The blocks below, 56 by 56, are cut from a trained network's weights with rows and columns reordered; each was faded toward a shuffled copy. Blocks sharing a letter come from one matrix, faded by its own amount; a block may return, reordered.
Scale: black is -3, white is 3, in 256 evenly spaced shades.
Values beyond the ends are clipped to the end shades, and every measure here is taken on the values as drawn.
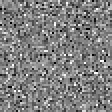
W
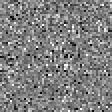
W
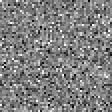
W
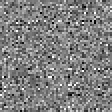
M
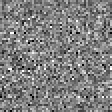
M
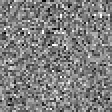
M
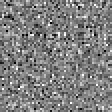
W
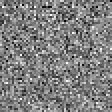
M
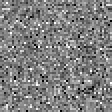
W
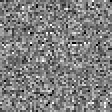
M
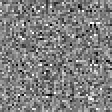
M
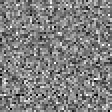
M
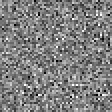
M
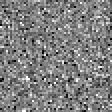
W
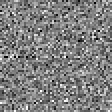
M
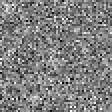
M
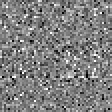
W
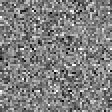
M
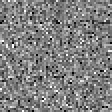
W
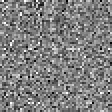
M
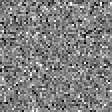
W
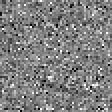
W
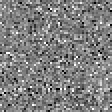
W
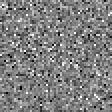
W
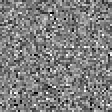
M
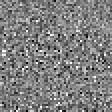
M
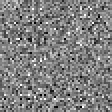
M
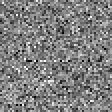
M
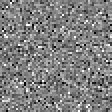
W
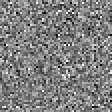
M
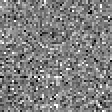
W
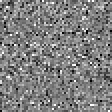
W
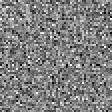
M
